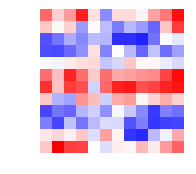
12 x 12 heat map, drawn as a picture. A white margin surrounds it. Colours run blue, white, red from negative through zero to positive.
Grain: streaks across. Slope: none. Stripes: horizontal, repeating 2 times. Average level on the scale: 50%.
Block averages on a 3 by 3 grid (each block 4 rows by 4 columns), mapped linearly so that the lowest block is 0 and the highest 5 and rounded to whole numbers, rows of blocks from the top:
101
445
210
